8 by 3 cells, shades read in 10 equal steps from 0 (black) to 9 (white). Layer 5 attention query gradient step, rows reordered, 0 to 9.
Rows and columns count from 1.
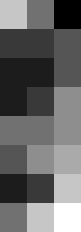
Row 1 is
7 4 0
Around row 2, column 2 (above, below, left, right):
4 1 2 3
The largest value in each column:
7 7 9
